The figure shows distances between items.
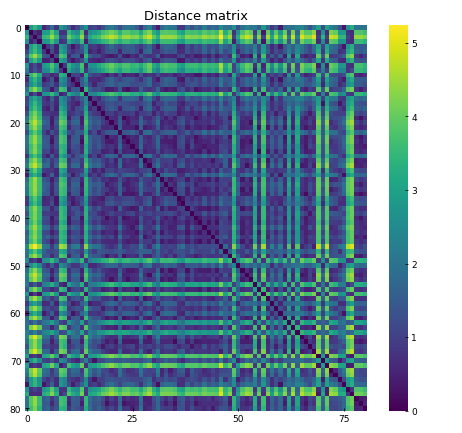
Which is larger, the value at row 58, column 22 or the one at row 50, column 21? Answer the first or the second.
the second
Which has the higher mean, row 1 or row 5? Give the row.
1
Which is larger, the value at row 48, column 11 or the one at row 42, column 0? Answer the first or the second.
the second
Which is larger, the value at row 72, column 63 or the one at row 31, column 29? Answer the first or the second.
the second
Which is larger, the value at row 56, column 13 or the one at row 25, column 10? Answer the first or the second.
the first
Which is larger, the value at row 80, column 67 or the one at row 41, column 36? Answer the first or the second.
the first
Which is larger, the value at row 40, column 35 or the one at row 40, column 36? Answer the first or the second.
the second
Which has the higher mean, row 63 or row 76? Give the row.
76
